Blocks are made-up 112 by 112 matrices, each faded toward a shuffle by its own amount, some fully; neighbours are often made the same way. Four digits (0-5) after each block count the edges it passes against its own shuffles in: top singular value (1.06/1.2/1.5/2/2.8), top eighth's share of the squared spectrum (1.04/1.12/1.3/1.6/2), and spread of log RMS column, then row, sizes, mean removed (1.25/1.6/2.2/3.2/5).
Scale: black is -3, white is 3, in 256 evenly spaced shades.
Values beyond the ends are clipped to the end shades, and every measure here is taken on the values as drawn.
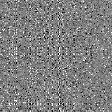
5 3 3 2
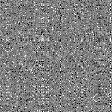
4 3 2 2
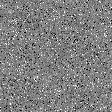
2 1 0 0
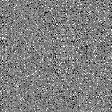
4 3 2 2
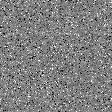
0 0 0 0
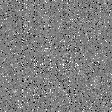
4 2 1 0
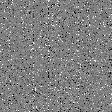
3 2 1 0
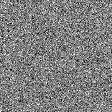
3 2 0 0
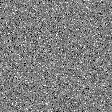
0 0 0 0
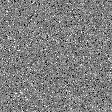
0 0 0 0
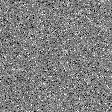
0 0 0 0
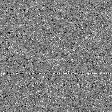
2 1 0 2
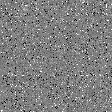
2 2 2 1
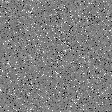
1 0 0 0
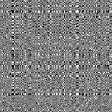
5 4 4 4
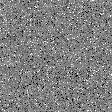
1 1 0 0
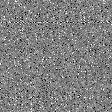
3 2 0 1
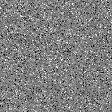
3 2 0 1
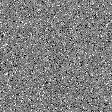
2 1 0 0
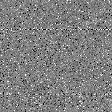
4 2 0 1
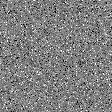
1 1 0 0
